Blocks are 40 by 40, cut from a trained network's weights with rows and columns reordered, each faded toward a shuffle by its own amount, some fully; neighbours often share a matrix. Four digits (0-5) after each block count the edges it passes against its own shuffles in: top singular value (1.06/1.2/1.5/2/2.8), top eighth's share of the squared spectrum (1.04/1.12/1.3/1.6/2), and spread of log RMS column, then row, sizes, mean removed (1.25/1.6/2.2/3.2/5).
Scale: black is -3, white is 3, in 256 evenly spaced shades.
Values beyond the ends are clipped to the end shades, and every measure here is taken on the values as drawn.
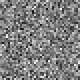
2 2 0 0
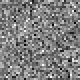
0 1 0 0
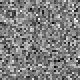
0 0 0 0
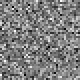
2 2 0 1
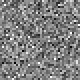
0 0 0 0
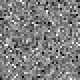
0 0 0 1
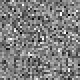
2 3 1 0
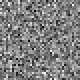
0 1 1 0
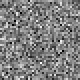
1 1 0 0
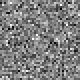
0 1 0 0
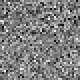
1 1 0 0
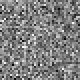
2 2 1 0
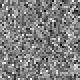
0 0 0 0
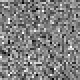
2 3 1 0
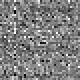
1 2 1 0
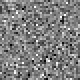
0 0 0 0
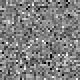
0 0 0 0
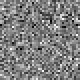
3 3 1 2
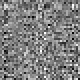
3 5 2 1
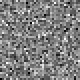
0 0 0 0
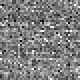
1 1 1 0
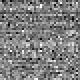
2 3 2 1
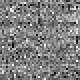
2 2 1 0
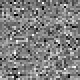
1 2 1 0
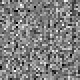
1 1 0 0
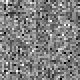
1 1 0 0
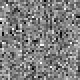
1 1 0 0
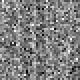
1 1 0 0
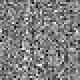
1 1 0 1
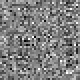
3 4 2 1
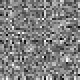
3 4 2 1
